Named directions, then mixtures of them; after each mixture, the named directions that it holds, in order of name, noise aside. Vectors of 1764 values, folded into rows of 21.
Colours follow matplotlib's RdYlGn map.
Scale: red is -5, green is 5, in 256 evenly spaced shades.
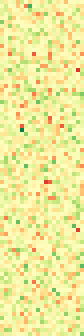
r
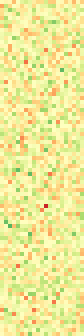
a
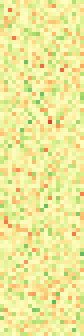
a, r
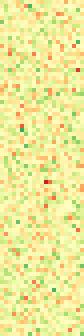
a, r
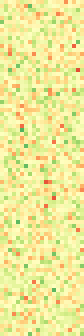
a, r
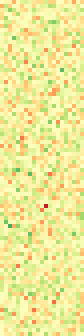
a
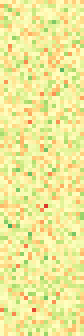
a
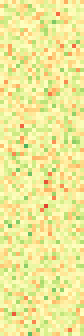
a, r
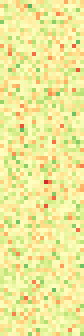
a, r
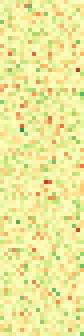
r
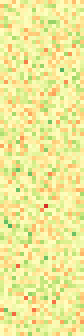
a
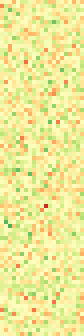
a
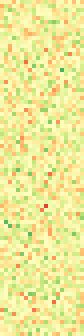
a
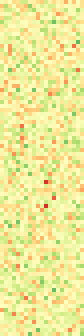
a, r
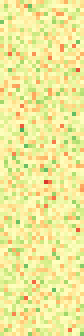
a, r
